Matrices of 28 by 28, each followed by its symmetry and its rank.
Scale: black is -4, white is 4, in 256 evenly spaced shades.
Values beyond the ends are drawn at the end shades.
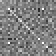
symmetric, rank five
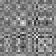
symmetric, rank three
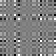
symmetric, rank one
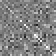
symmetric, rank five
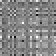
symmetric, rank three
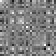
symmetric, rank three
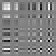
symmetric, rank one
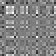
symmetric, rank two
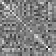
symmetric, rank five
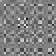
symmetric, rank three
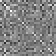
symmetric, rank five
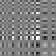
symmetric, rank one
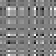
symmetric, rank one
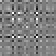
symmetric, rank two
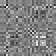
symmetric, rank three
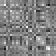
symmetric, rank three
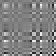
symmetric, rank one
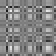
symmetric, rank one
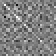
symmetric, rank five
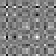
symmetric, rank two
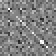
symmetric, rank five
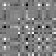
symmetric, rank two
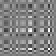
symmetric, rank one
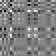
symmetric, rank two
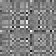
symmetric, rank two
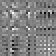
symmetric, rank three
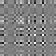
symmetric, rank two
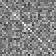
symmetric, rank five
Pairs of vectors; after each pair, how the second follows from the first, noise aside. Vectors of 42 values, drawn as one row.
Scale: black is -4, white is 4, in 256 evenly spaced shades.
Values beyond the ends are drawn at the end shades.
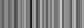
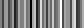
scaled up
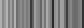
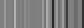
partly zeroed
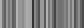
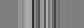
partly zeroed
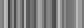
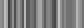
copied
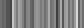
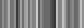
wrapped around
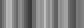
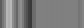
partly zeroed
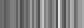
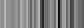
negated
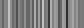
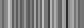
copied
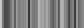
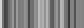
copied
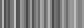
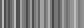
copied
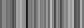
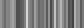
negated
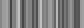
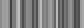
copied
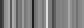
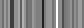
wrapped around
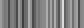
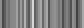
wrapped around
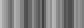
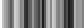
scaled up
